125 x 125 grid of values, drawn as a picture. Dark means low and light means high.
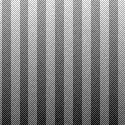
Average level on the scale: 50%. Slope: up to the top. Stripes: upright, repeating 7 times.
